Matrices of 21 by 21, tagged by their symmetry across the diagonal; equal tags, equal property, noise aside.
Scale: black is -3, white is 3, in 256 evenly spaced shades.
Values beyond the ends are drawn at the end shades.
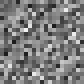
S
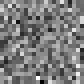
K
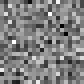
K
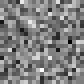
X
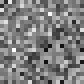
S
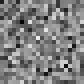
S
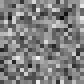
K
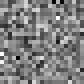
X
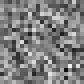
X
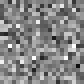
K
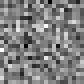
X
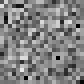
S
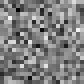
X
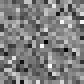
X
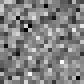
S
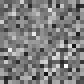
S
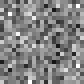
K
